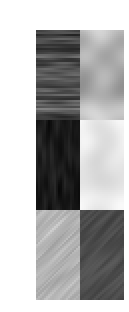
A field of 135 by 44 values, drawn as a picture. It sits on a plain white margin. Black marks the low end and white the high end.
It is made of 3 by 2 panels. Panel 1,1: low, streaked across. Panel 1,2: high, smooth. Panel 2,1: very low, streaked downward, faint in contrast. Panel 2,2: very high, smooth, faint in contrast. Panel 3,1: high, slanting up to the right, faint in contrast. Panel 3,2: low, slanting up to the right, faint in contrast.
